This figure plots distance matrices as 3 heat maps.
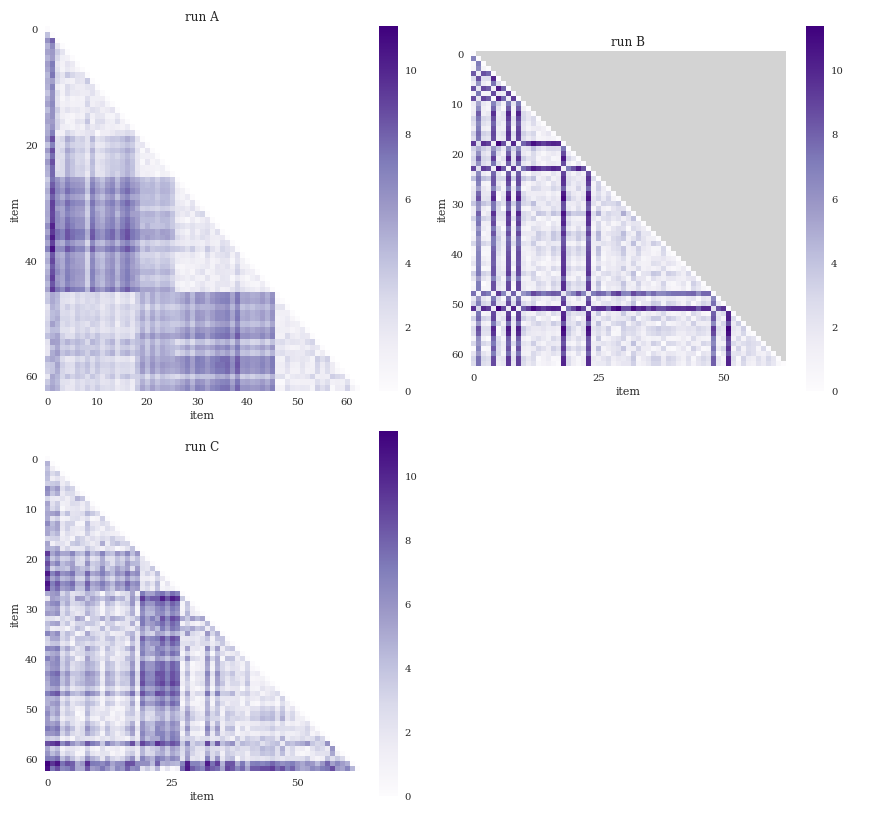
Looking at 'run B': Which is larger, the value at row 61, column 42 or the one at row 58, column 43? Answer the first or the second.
the second
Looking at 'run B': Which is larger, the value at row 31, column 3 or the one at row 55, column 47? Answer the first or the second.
the second
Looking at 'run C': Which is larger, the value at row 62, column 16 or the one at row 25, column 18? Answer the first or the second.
the first
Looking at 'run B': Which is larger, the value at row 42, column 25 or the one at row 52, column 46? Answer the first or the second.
the first
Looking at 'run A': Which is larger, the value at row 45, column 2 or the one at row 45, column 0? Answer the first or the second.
the first
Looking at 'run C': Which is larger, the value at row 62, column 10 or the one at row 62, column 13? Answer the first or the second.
the first
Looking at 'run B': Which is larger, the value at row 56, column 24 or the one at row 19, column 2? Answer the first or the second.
the second
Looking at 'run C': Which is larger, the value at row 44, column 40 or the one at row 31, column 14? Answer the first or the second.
the first
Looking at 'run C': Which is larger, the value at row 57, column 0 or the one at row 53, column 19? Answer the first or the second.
the first
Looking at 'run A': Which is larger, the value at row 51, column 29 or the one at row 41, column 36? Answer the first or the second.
the first
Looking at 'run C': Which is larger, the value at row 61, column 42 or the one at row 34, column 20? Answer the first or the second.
the first
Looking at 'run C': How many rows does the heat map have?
63
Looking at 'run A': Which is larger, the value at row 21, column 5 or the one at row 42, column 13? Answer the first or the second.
the second
